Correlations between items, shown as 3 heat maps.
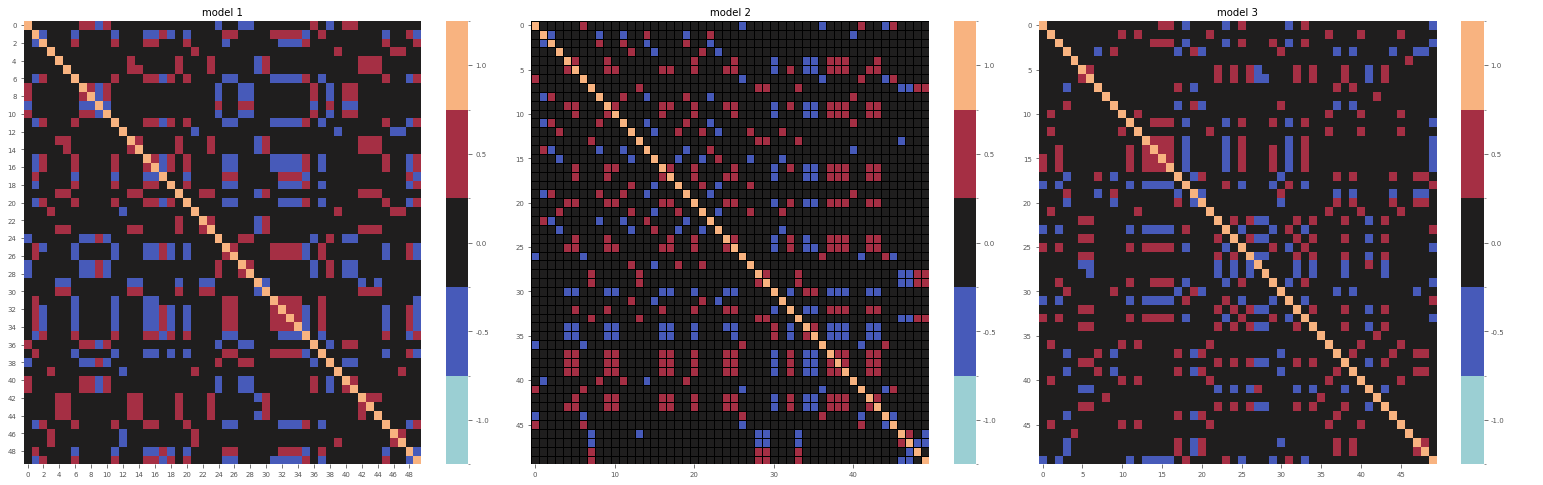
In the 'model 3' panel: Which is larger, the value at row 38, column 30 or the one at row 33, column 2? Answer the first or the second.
the second
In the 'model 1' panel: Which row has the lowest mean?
29
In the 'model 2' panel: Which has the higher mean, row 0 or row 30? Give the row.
0
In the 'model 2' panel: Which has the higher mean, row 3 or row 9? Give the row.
9
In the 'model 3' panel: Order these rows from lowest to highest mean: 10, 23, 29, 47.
23, 47, 29, 10
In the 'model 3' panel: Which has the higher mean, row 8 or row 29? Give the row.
29
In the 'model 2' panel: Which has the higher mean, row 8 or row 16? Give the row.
16
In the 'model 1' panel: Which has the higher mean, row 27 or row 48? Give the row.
48
